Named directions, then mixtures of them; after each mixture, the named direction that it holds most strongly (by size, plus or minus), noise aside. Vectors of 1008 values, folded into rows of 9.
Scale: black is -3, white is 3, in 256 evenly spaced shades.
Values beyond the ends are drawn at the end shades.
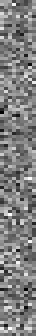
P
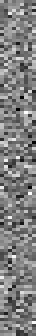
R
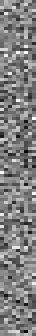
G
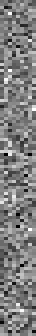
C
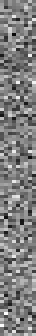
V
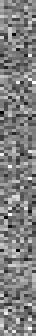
V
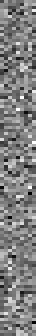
R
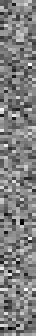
P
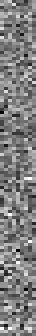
P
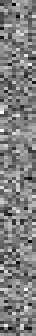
P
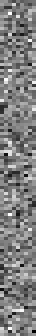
C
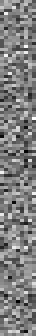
G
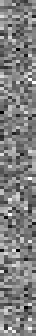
P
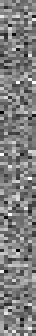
V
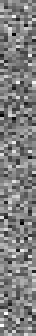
V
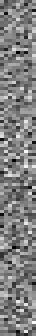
G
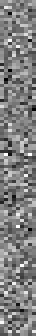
C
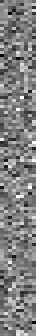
R
